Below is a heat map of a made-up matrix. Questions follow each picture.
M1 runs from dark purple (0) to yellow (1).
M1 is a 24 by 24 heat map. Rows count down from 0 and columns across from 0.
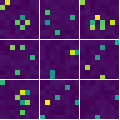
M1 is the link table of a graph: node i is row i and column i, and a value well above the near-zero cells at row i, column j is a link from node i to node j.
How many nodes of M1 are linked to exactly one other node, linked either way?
8
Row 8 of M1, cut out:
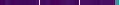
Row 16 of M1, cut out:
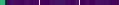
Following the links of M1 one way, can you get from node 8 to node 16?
no
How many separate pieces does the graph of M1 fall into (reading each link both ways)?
6
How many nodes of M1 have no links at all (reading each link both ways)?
3
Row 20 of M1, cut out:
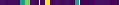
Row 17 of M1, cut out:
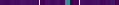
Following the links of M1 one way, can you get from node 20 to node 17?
no
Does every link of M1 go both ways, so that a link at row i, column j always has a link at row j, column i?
yes
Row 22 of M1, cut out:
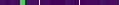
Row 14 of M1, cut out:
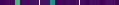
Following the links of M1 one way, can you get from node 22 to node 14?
yes
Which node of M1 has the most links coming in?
node 4
